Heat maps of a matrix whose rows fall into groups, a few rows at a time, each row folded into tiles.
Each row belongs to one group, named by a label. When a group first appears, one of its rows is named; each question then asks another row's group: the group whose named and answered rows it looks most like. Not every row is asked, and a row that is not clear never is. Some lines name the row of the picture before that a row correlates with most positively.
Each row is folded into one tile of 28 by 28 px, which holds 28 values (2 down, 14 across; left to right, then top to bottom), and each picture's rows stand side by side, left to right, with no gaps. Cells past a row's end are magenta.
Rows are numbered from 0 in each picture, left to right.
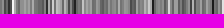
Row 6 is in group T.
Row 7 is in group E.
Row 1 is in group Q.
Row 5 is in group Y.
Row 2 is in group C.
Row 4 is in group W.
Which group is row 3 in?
W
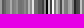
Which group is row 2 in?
W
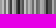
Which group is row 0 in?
W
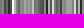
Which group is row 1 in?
Q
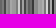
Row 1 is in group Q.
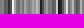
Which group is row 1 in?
Y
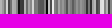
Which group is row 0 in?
W
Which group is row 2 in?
W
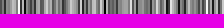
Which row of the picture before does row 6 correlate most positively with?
2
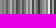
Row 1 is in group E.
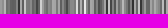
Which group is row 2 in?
E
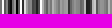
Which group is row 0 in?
E
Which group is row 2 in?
Y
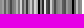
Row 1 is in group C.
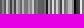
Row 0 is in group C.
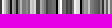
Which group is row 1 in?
W
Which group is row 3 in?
Q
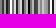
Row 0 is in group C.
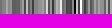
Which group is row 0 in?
C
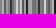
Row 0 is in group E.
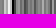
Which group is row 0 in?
Y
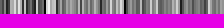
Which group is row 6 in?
Y
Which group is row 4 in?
Y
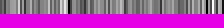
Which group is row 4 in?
Y
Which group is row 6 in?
Q
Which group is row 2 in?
Y
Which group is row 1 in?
E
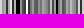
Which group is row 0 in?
C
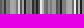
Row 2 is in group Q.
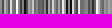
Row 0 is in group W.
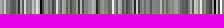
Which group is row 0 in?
Q
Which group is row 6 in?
C
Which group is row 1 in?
Y
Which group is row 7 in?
Q
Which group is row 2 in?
T
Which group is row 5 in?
E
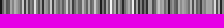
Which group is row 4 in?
E
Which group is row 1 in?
C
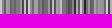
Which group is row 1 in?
T
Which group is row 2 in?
Q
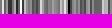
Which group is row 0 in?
E
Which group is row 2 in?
Y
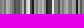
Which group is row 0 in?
C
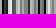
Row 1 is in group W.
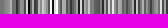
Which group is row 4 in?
T
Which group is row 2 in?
T
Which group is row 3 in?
Q
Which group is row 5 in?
E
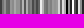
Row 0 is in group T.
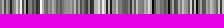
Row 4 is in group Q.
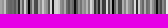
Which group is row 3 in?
C
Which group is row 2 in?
C
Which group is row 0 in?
Q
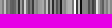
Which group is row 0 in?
Q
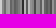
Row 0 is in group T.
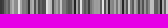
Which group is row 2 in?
Q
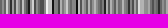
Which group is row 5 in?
C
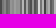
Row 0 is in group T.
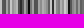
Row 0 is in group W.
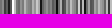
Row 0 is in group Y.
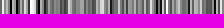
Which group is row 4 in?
C
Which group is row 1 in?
W
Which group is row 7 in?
Q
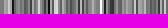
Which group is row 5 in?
Q
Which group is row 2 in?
T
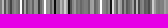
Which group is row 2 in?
Y
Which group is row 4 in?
T
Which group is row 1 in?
E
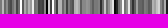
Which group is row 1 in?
Q
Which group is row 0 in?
E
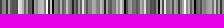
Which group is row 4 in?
Y
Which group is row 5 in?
Q
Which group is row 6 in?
E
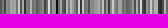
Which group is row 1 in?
E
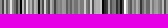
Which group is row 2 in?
C
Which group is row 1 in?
C
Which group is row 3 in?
W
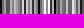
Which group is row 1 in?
E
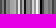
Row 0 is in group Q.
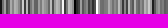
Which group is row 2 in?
W
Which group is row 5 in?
Y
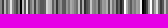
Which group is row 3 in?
C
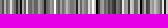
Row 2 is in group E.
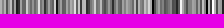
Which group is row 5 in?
Y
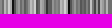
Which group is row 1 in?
W
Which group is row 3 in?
C
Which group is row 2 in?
Y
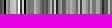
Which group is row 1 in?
C
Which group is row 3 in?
W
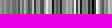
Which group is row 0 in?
Q
